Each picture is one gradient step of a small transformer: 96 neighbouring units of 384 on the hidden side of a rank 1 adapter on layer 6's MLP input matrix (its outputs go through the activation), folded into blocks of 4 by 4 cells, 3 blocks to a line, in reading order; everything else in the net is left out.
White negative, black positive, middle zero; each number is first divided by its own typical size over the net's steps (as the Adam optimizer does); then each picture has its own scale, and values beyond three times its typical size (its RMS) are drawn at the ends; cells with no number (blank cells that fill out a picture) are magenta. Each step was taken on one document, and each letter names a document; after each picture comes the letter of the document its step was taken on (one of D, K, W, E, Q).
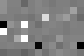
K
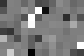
K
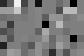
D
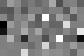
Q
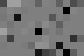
D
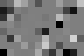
Q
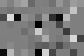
Q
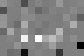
K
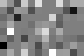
D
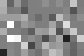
Q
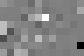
K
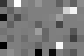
D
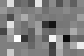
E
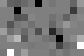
E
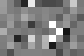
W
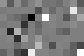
K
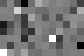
E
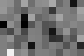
E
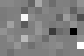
E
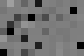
K
